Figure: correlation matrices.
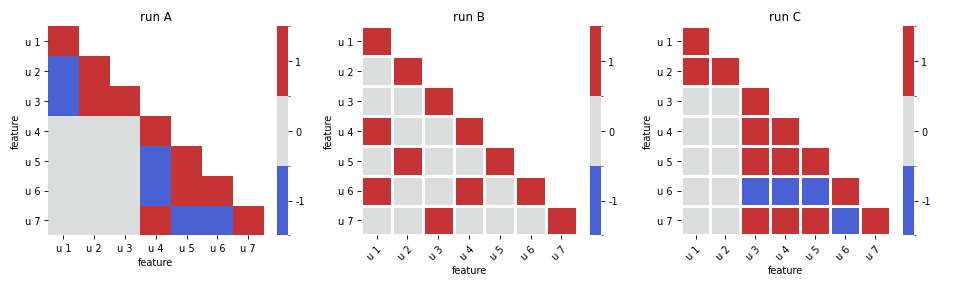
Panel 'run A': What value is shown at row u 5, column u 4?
-1
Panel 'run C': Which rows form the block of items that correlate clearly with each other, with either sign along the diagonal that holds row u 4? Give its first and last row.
u 3 to u 7
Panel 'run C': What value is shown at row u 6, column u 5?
-1
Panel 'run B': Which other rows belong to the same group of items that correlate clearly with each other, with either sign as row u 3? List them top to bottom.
u 7
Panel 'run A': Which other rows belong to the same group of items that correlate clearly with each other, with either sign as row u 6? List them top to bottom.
u 4, u 5, u 7
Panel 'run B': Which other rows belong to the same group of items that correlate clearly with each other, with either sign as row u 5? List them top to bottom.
u 2
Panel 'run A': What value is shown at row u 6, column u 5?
1
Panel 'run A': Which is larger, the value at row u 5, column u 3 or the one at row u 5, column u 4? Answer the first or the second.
the first
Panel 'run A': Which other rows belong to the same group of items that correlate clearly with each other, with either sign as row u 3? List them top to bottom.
u 1, u 2
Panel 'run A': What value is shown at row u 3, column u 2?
1
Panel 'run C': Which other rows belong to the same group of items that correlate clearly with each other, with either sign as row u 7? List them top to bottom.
u 3, u 4, u 5, u 6
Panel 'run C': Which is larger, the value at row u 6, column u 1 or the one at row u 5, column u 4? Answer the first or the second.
the second
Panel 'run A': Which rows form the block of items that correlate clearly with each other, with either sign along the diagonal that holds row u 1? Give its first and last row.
u 1 to u 3
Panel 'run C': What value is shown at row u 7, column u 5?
1
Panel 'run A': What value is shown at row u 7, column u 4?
1
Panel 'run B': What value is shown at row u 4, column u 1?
1
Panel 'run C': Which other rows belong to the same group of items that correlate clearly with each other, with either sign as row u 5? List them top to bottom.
u 3, u 4, u 6, u 7
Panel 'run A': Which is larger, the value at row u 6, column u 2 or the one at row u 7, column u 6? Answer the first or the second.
the first
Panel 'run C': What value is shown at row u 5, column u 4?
1
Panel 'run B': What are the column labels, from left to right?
u 1, u 2, u 3, u 4, u 5, u 6, u 7
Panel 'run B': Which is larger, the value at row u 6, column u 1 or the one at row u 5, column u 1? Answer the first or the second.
the first
